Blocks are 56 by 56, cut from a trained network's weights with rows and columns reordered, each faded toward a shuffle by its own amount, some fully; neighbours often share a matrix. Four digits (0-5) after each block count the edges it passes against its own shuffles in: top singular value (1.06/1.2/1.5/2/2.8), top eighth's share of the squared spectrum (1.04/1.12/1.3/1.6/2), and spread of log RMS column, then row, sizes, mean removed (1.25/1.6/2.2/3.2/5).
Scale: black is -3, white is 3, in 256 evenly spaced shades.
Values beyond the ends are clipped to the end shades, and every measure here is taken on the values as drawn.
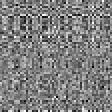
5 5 1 3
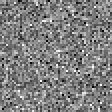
0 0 0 0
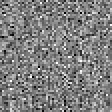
3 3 1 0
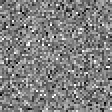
0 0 0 0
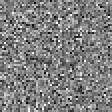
3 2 1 0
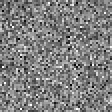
0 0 0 0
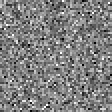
0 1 0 0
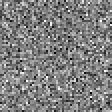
0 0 0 0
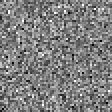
0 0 0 0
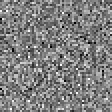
1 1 0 0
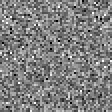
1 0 0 0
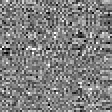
4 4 1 2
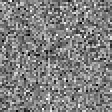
1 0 0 0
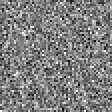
0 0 0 0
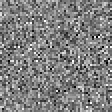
3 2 0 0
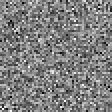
0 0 0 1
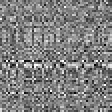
4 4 2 3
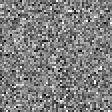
2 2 0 0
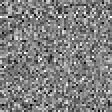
3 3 1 2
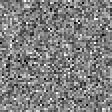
2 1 0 0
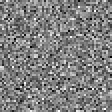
4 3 0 2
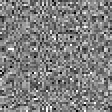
4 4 2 2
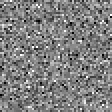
1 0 0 0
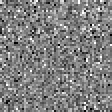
2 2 1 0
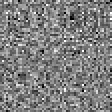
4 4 2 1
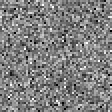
0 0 0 0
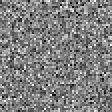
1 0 0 0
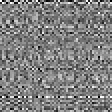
5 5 2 3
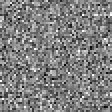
3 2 0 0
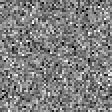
2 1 0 0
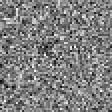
2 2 1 1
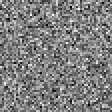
1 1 0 0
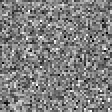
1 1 0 0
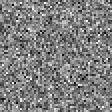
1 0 0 0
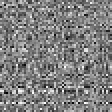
4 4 2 3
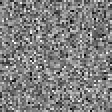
3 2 0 1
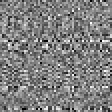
4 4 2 3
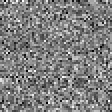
3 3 0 2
